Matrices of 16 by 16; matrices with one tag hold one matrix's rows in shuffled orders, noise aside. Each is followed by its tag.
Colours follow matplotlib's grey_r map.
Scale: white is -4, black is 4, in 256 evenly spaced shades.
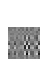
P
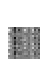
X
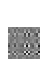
P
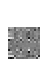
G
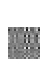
P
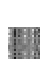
X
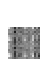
X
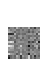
G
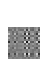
P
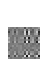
P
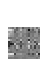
G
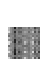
X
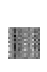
X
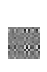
P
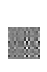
P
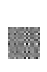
P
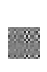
P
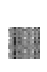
X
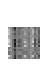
X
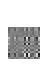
P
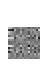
G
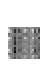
X
